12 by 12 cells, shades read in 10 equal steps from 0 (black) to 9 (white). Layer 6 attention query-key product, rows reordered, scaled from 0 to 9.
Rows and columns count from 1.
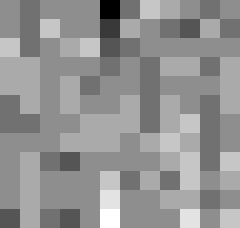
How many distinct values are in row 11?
4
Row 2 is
5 4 7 5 5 2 6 5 4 3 6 4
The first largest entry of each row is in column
8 3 1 1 1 2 10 9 10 6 6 6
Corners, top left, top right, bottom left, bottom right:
5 5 3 7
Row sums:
55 56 61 62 62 62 62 66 62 65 65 65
